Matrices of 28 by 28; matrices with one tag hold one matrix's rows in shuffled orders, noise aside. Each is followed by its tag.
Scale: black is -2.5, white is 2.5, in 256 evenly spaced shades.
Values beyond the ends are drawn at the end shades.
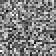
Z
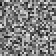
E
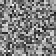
Z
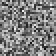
Z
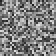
Z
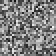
Z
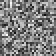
Z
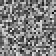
Z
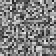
Z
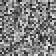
E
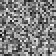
E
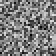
E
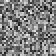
E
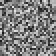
E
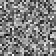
E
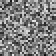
E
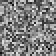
Z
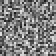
E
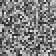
E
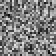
E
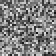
Z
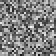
Z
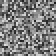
Z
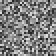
E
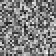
E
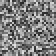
Z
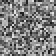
Z
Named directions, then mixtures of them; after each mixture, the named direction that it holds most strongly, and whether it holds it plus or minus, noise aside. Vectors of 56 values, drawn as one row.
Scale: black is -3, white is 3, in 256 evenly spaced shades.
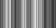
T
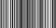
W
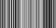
W, minus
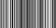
W, plus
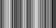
T, plus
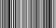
W, minus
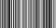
W, minus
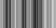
T, minus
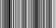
W, minus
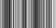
T, minus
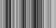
T, minus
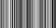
W, plus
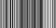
W, plus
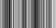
T, minus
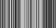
T, plus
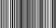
W, plus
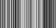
T, plus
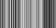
T, plus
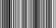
W, minus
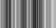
T, minus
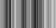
T, minus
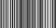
W, plus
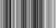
T, minus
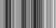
T, minus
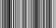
W, minus
